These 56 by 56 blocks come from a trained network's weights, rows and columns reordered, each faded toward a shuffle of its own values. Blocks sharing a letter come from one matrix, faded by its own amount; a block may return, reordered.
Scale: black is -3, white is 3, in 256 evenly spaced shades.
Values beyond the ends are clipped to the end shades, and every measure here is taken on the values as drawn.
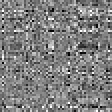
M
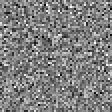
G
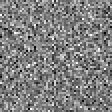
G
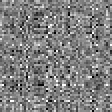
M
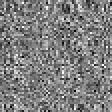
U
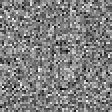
G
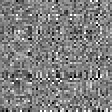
M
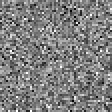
G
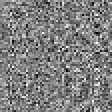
U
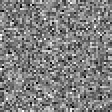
G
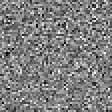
G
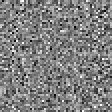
G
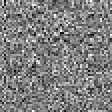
U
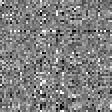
M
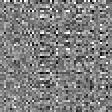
M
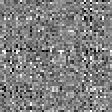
M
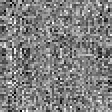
U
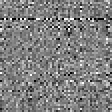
M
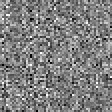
U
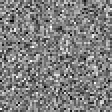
G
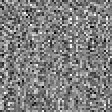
U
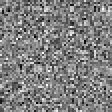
U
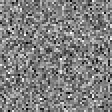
G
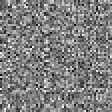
U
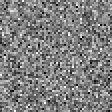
G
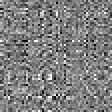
M
